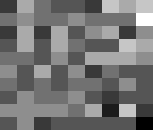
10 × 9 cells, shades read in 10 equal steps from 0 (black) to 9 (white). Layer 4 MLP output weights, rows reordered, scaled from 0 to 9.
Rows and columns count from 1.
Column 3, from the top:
4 4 2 3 3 6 4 4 5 2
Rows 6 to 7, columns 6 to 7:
2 4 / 4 3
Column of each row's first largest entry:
7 9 2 8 6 3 8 2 8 2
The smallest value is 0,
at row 10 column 9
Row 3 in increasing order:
2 2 2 3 5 5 6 6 6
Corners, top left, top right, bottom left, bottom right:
2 7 3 0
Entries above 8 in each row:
0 1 0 0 0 0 0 0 0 0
